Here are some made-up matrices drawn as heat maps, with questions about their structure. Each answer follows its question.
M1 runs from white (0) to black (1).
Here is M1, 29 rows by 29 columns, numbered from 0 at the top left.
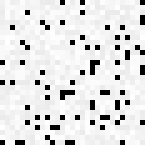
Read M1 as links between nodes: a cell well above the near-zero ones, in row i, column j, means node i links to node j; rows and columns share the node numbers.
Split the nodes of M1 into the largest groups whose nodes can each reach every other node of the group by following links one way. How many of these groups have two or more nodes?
1
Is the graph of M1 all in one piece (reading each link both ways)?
no
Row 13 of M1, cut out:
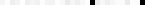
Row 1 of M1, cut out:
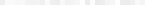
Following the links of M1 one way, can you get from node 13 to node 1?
no
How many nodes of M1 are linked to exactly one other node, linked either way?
5
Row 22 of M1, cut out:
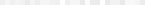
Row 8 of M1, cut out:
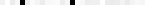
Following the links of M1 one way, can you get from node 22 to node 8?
no
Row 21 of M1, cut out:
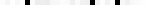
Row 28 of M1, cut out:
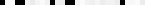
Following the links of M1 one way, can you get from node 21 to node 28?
yes
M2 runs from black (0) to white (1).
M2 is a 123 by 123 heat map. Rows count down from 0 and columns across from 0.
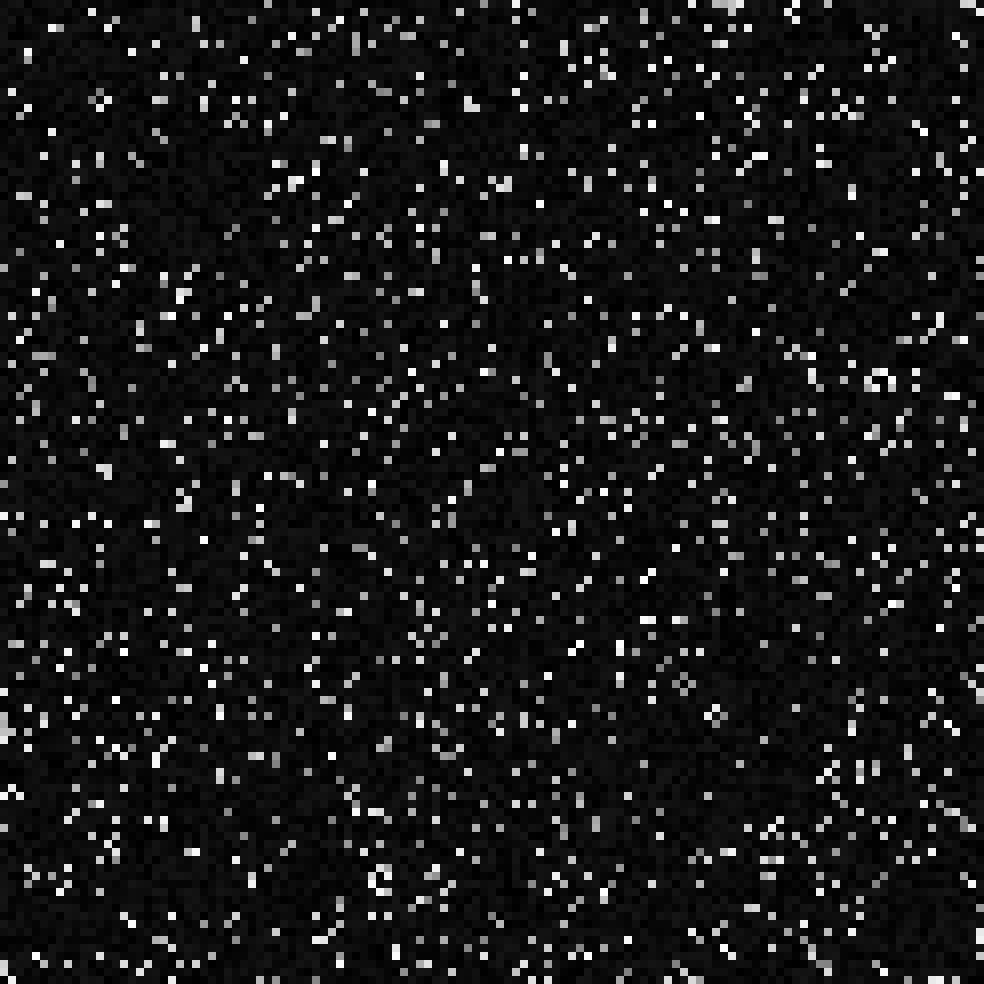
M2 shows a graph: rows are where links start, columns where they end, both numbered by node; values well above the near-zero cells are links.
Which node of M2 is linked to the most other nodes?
node 52
